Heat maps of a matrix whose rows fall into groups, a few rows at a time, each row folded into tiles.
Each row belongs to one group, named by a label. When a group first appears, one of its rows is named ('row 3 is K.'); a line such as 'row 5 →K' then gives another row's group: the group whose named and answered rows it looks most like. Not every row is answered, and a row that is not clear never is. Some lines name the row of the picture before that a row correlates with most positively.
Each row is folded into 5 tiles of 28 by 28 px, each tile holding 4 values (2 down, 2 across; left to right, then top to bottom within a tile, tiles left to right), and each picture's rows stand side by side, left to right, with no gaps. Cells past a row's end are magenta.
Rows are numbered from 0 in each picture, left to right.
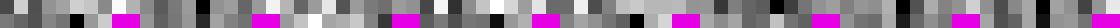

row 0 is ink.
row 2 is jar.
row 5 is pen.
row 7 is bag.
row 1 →bag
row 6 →bag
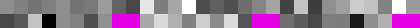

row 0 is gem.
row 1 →jar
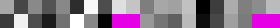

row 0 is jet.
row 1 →bag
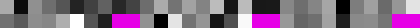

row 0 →pen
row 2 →bag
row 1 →gem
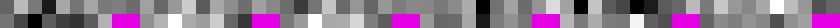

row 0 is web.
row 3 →bag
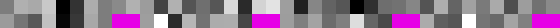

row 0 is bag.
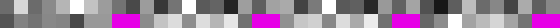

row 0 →ink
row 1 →jar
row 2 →jar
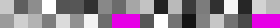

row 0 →jar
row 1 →jet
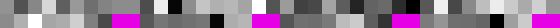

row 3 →ink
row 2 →pen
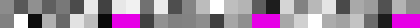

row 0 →jet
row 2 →jar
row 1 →ink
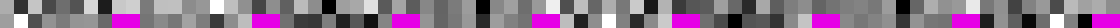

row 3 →bag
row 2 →web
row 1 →ink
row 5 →web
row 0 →jet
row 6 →bag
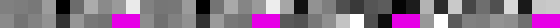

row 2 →pen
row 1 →bag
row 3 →jet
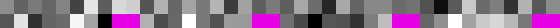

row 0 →jet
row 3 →jar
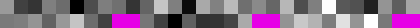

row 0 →pen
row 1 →web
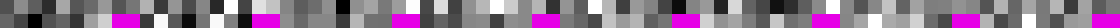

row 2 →bag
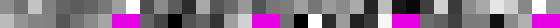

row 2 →gem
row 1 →web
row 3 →ink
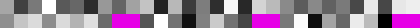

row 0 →jar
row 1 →jet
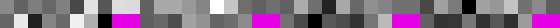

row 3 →web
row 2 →web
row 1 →ink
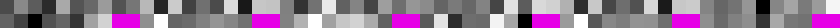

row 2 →jar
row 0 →web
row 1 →jet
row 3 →jet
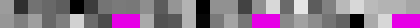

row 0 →pen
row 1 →bag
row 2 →ink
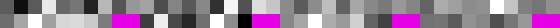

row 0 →jar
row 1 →jet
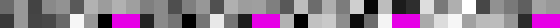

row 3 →jar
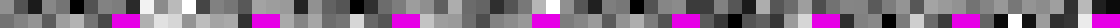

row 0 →pen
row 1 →jar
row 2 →pen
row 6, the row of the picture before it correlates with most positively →1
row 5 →web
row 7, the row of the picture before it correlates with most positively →2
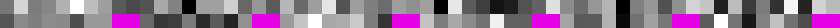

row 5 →jet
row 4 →bag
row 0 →ink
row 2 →jar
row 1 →web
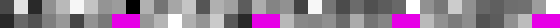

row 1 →jar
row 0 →ink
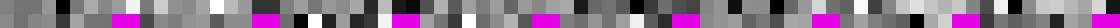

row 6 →ink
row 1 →ink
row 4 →pen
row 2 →gem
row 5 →pen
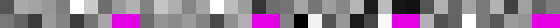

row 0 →ink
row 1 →ink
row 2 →gem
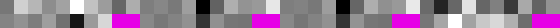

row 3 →jar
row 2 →bag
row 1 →bag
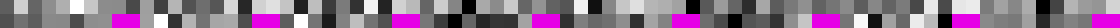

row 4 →ink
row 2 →jet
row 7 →bag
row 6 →jet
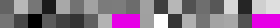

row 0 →web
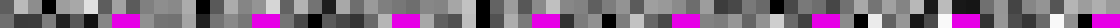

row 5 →pen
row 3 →bag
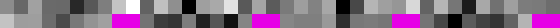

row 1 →web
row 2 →bag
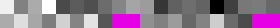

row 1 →pen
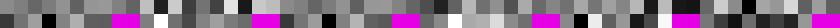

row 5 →web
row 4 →gem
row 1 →jet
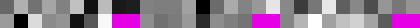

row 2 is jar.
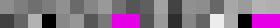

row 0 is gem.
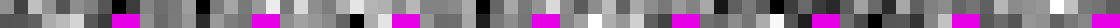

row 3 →bag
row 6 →web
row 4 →jar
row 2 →ink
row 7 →ink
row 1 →bag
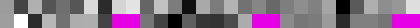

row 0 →jet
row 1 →web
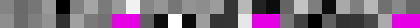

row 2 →web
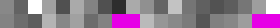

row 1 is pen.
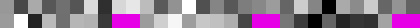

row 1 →jar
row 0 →jet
